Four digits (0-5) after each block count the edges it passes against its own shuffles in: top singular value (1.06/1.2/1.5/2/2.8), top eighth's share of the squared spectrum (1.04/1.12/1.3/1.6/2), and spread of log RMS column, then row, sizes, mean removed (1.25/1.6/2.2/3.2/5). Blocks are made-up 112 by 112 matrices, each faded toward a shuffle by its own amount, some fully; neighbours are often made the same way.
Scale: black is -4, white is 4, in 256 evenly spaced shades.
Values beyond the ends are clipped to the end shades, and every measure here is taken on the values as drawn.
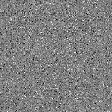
4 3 1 1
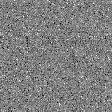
3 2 1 0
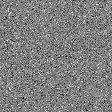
2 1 0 0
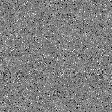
3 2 0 1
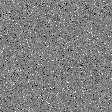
0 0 0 0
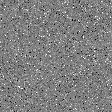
1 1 0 0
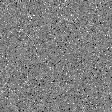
1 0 0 0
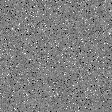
2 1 0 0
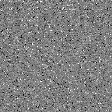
3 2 0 1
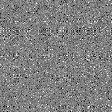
4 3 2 2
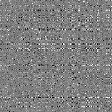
5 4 3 3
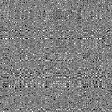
5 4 2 3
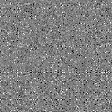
4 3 2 2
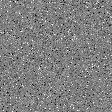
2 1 0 0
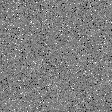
0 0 0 0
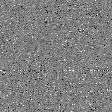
3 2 0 1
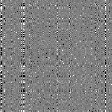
5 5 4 2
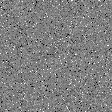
2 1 0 0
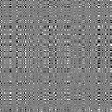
5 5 4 4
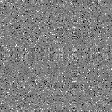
4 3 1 2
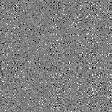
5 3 2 2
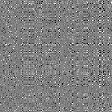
5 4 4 3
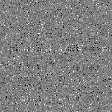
4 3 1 1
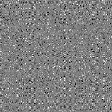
5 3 2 2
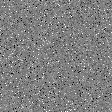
2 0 0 0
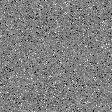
2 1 0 0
